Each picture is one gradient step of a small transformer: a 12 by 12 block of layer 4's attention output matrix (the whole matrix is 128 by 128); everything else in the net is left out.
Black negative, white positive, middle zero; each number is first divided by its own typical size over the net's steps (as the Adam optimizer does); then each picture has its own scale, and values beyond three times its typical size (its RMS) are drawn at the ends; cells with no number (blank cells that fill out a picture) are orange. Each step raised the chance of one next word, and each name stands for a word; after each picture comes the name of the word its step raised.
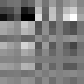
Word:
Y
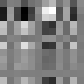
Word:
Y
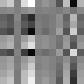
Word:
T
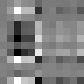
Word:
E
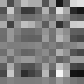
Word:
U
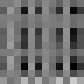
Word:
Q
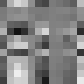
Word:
T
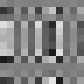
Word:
E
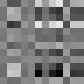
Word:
U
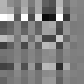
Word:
Y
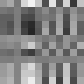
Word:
T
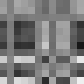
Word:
E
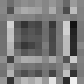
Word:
E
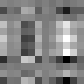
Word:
E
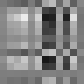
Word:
Q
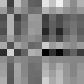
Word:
T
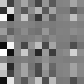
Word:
Q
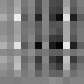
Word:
Q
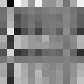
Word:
T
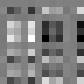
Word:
E
